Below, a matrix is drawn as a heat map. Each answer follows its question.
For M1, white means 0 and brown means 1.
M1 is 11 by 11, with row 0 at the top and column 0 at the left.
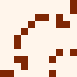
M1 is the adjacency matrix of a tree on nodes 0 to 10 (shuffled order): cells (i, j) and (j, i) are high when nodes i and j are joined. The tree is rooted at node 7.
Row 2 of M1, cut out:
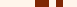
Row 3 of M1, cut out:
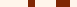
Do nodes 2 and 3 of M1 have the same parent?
yes
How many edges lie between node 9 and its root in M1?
3
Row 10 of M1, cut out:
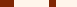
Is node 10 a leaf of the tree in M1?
no
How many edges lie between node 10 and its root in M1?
1
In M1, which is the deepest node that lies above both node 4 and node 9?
3
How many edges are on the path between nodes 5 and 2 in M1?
1
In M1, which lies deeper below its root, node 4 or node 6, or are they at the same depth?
the same depth
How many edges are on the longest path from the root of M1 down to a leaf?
3
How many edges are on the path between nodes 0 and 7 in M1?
2
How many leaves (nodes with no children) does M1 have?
6
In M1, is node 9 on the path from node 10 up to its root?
no
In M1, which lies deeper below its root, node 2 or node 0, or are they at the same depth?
the same depth
